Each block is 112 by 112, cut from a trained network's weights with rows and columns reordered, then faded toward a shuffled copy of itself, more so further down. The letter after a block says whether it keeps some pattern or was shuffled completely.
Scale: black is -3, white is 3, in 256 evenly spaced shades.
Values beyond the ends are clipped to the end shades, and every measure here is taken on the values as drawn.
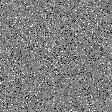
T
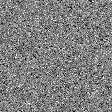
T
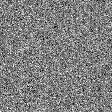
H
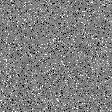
H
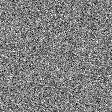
T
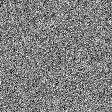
T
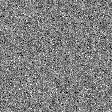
H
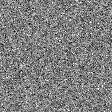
T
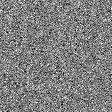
T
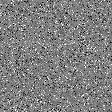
T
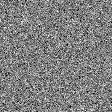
T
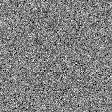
H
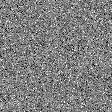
T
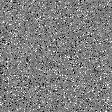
T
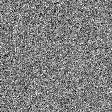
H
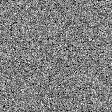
H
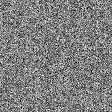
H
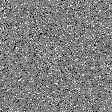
T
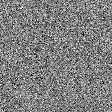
H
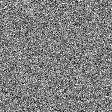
T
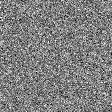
T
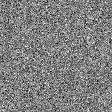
T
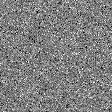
H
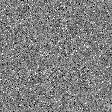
H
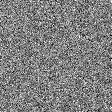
T
